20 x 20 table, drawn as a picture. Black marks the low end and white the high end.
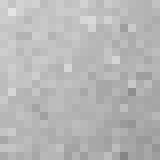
The bottom right is the ninth with the lowest average. Overall the values sit about 70% of the way up the scale. No single row or column stands out from its neighbours. The halves do not mirror each other. Values rise toward the top left.
